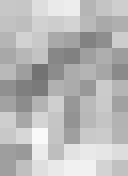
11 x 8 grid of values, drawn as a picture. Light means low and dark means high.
Average level on the scale: 30%. Ninth with the highest average: middle left. Calmest part: top left.
